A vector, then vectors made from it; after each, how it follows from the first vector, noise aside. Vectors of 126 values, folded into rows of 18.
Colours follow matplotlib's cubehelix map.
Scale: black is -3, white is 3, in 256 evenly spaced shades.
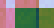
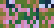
sign-scrambled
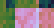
negated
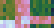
wrapped around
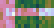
wrapped around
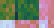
reversed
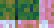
reversed
